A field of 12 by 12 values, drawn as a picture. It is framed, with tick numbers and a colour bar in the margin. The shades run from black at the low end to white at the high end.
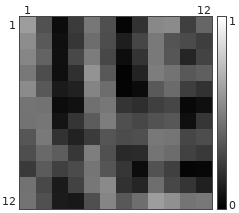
Stripes running up and down repeat 3 times from left to right. There is no overall slope. Rings spread out from the top right. On average the colour sits 30% of the way up the scale.
